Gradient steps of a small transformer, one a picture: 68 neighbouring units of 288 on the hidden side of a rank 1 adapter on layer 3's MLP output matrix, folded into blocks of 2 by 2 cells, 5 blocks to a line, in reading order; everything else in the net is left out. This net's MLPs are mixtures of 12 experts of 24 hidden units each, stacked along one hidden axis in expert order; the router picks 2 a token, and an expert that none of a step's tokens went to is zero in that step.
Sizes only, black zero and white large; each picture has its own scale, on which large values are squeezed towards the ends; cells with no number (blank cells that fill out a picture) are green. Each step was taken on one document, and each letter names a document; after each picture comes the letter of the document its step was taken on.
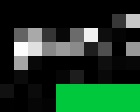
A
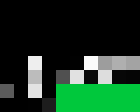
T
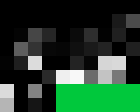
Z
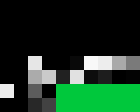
T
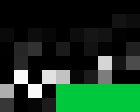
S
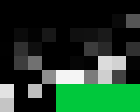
Z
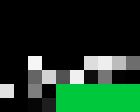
T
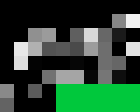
Z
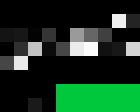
A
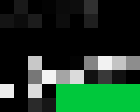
T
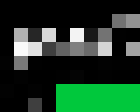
A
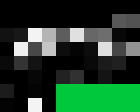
A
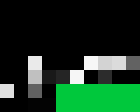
T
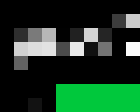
A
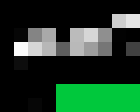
A
